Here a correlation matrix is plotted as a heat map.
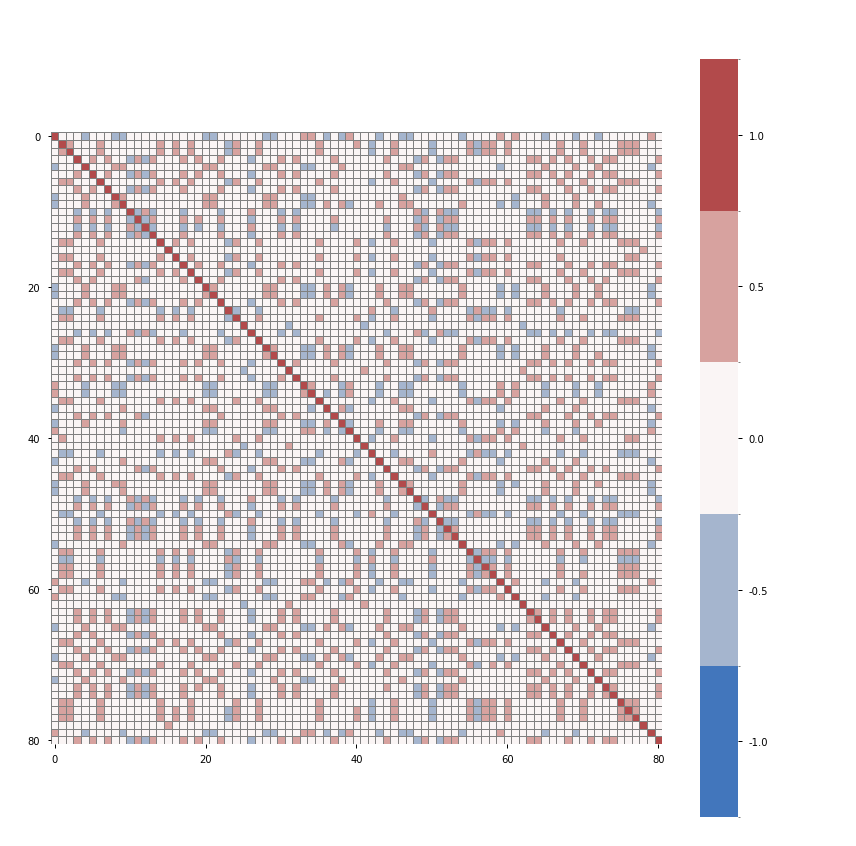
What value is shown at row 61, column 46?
-0.5
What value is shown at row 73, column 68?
0.5
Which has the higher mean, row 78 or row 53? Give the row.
53
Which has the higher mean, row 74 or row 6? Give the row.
74
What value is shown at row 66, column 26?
-0.5
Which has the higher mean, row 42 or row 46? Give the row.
46
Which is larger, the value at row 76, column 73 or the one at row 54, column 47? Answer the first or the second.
the second
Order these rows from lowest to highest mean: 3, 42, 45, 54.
42, 54, 45, 3
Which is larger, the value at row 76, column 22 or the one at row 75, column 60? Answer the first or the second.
the second
